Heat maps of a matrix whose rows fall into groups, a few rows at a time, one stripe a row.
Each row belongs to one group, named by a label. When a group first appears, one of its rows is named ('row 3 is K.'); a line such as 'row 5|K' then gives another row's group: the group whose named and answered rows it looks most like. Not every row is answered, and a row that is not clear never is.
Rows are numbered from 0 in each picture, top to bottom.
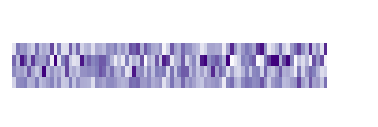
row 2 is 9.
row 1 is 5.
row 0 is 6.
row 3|6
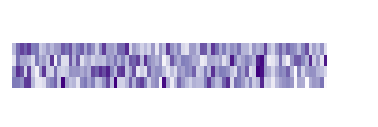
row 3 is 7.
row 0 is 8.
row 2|9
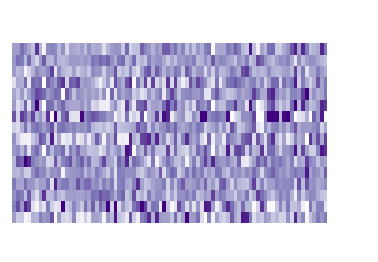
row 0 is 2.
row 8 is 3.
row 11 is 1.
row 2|3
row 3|2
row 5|2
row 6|5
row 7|2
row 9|2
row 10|8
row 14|7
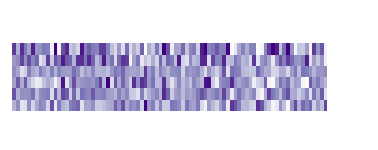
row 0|5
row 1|8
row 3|7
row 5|6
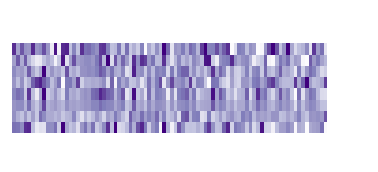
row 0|5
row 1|7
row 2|9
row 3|1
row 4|9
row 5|9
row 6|3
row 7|7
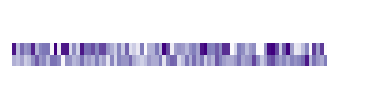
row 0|5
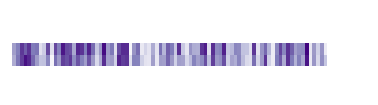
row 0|8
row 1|8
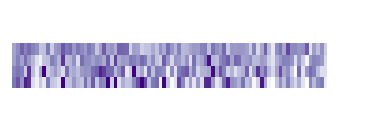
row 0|8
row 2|9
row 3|7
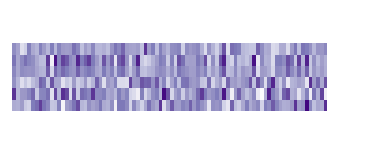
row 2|8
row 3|3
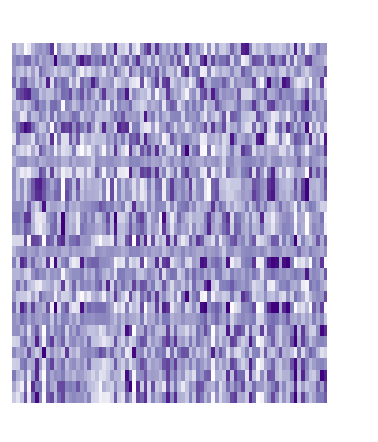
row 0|3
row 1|8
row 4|8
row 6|6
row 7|8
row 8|6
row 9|3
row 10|6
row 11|3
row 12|1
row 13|1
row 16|7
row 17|2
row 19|5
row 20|1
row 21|7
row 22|3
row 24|5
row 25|2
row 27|9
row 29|2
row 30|2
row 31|2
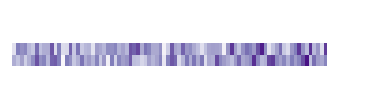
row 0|6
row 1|1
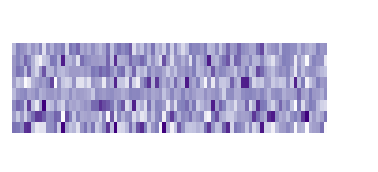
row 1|7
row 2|9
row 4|6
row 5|9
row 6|1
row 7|7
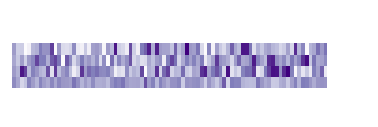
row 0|3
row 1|1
